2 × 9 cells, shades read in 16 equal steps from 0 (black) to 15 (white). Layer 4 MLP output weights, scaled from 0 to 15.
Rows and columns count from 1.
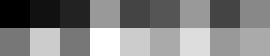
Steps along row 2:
up down up down down up down up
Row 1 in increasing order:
0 1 2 4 4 5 8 9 9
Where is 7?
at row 2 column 1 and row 2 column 3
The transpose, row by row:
0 7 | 1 12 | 2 7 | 9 15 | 4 12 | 5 10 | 9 13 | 4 9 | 8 10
